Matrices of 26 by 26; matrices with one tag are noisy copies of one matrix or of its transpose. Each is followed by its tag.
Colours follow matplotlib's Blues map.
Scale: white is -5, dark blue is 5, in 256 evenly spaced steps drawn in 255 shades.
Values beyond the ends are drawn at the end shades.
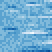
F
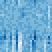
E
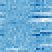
E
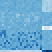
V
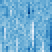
F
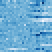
E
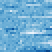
F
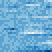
F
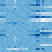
E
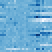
E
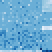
V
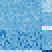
V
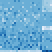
V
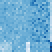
V
